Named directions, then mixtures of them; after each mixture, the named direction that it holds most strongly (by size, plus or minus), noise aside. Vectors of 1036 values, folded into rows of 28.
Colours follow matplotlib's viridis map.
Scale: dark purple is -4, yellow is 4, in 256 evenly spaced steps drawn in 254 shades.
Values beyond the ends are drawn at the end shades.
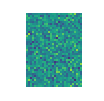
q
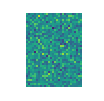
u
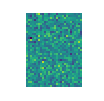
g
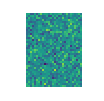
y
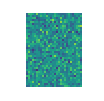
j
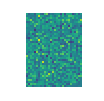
u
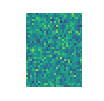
j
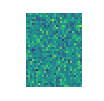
j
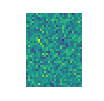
j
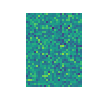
u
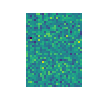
g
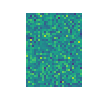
g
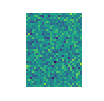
q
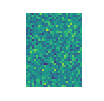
y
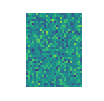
j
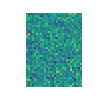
q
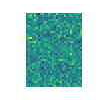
g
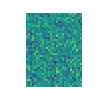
q
